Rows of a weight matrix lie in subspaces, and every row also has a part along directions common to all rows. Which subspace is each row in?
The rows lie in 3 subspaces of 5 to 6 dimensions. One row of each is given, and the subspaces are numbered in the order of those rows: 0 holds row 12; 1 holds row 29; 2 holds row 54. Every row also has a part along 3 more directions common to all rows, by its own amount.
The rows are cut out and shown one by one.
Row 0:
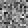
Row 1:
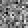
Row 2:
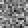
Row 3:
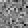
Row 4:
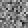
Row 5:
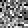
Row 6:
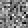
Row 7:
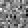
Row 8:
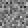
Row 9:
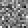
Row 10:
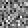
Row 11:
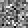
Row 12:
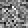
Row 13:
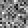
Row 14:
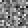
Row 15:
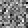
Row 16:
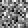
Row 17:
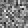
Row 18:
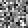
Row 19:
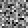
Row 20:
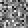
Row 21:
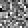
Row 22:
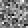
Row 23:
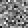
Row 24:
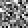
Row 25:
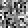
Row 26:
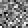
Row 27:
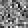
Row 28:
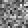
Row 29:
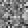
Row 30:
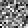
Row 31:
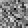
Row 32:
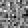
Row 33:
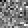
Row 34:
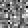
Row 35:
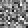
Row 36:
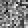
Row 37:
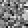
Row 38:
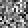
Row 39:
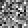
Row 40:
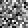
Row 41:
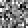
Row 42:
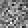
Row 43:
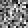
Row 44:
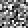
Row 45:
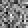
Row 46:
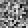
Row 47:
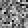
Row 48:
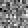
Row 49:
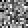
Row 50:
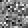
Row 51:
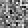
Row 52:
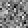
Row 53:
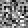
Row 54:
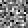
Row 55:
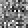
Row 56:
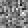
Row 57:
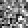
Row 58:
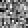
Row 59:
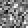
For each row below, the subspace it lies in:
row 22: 1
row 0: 2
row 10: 2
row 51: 2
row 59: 2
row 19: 0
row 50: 0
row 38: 2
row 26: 0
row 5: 1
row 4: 2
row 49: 1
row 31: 0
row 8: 2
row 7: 1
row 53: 2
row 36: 2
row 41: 1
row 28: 1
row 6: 2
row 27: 0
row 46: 1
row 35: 0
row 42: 1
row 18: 2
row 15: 2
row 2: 0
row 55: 0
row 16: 0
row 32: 1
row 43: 2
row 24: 1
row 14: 1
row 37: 1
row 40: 0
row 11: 0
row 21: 1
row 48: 1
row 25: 2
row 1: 2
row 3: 1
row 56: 0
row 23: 0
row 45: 2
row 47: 2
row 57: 0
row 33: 1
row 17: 0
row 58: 1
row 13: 0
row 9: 0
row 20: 0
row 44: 0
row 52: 2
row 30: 0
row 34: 1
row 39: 1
